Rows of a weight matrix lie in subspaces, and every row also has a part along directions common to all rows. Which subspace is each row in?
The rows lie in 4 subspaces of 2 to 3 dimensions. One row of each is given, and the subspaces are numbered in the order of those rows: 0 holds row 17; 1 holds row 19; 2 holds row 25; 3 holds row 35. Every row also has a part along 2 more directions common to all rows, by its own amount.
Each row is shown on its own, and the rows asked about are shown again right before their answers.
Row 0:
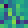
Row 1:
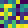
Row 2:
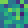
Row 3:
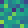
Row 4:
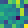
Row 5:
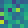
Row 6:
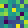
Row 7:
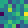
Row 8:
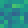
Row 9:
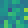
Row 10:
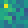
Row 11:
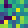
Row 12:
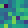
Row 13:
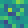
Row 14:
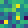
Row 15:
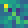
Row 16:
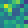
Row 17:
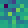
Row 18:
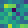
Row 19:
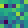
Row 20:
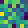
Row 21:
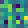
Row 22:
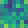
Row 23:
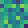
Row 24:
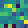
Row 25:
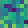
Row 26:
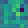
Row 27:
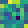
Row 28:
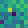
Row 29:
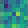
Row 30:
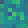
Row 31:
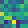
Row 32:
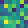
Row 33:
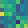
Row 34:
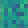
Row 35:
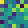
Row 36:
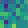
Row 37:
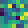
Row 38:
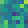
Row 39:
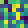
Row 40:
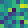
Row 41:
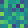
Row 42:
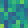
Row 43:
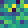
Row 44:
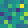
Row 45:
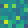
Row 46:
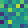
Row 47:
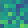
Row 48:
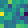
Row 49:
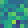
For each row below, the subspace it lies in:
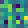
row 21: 2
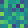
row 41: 3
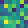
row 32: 1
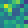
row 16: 1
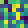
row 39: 2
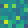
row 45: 1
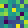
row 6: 1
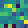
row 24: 2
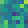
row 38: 2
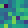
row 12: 0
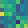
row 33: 1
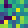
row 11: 0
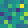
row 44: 3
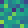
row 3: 3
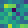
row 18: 1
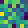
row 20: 3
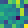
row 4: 3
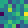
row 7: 3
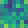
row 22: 2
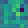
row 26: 2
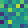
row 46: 3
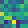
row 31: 0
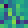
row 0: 0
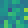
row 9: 0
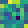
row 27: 3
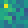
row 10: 0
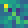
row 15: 0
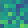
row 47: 1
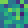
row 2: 3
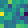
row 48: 3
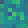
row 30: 3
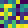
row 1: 1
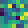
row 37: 3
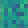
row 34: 2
